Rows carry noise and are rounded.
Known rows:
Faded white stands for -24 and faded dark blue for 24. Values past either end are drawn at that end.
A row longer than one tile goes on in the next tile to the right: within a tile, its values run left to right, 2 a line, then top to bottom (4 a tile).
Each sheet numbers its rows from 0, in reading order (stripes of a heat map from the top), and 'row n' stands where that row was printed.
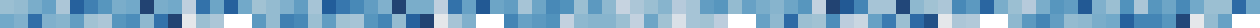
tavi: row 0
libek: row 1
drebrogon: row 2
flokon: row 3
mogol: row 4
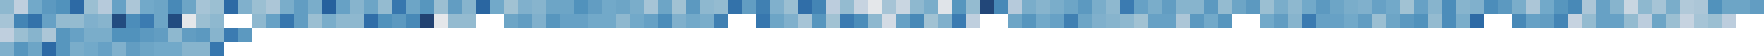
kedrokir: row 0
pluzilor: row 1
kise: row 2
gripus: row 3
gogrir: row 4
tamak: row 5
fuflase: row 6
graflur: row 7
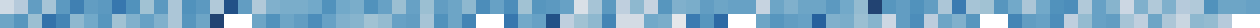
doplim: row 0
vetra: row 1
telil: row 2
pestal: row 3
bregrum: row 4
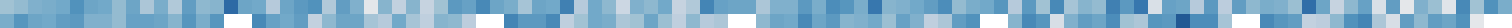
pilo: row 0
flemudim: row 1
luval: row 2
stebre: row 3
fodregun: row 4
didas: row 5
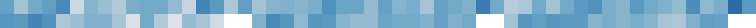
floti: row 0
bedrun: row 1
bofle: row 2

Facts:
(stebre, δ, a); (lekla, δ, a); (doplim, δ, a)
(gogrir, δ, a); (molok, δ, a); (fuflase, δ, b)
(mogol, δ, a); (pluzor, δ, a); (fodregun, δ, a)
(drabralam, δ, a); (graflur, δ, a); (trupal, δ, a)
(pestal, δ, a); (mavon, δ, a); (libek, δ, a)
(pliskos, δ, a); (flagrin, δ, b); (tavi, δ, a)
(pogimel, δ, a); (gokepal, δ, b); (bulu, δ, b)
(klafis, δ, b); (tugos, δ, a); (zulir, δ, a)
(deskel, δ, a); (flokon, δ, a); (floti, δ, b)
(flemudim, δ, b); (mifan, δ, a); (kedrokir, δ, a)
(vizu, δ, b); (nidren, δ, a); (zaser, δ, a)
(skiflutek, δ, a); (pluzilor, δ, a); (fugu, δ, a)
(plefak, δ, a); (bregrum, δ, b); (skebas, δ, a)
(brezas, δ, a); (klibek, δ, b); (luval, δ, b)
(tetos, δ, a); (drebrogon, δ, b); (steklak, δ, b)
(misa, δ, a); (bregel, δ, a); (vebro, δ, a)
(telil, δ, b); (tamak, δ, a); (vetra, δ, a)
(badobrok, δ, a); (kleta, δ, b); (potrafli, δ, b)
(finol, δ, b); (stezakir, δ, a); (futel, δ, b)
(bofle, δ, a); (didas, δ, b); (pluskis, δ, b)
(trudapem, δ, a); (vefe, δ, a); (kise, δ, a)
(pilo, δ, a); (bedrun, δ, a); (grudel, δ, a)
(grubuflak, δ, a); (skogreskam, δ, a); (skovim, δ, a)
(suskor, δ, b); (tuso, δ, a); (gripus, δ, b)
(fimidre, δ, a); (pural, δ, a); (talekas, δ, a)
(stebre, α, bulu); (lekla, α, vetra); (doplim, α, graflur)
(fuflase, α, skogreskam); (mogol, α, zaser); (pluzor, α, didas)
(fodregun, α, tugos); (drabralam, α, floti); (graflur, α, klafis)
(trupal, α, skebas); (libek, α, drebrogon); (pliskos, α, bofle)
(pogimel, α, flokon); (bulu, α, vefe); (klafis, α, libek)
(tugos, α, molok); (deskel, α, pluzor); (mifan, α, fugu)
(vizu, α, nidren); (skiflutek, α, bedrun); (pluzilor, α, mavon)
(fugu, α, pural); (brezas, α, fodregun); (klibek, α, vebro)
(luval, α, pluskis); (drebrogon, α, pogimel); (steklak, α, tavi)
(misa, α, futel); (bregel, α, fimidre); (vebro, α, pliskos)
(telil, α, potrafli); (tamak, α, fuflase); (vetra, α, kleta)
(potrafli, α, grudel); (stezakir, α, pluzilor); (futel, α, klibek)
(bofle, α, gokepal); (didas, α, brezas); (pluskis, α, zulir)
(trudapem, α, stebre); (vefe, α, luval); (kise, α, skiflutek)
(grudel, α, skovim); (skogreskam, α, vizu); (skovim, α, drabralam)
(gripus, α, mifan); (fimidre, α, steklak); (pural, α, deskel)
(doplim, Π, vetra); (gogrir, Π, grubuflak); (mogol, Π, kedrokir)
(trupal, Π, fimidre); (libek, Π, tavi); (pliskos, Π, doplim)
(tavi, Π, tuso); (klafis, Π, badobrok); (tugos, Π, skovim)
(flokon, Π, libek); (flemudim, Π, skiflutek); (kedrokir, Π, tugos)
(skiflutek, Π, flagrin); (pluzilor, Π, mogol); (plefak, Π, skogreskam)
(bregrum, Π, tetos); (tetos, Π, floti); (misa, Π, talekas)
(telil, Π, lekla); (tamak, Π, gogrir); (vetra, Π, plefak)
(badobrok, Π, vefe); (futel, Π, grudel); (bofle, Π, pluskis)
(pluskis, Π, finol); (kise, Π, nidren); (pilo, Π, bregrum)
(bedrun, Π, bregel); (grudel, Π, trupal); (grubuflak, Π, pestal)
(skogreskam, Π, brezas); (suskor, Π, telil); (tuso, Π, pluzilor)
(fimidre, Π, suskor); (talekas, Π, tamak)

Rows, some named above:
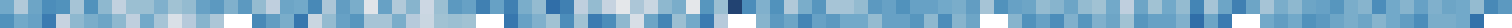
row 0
bulu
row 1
klafis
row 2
gripus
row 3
skogreskam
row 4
talekas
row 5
stezakir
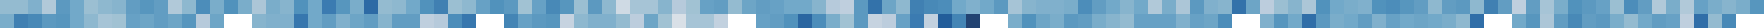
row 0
zulir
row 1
trudapem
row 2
drebrogon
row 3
lekla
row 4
pilo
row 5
graflur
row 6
trupal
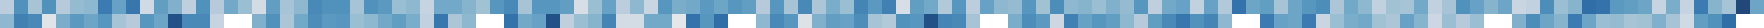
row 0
molok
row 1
grudel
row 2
telil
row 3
fodregun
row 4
pluzor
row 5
klibek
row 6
pliskos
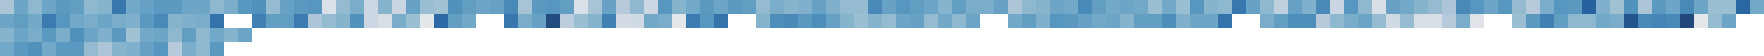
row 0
bregel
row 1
suskor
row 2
telil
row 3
nidren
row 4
kise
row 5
gokepal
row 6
mogol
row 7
pogimel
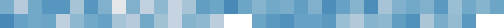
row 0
flemudim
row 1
pogimel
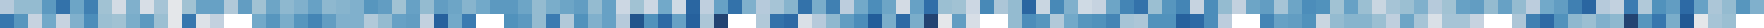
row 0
futel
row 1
fimidre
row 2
misa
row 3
tugos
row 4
brezas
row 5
drebrogon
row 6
skovim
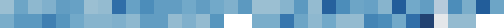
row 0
vefe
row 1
tuso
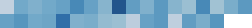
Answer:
grubuflak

